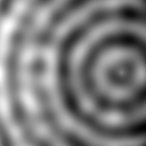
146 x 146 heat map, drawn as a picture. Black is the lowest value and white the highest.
Slope: up to the left. Rings: centred on the middle right. Odd rows or columns: none. Average level on the scale: 50%. Grain: smooth.
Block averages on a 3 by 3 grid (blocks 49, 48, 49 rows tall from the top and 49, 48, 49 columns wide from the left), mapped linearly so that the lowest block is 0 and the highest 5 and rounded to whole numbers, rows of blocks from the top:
5 2 0
5 2 2
4 2 0
